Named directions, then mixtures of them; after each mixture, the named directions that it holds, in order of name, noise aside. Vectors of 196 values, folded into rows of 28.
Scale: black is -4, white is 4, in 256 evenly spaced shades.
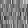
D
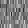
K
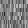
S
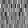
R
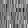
D, K, S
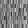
D, K, R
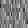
K, R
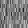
D, K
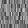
K, R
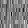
D, K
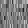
D, K, S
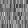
S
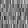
D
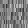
K, S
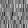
S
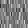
K, R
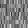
K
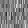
K, R, S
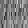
D, K, R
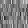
D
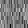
D, K, R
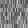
D, K, R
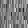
D, K, S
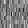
D, K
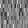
R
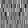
R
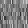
D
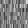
D, S
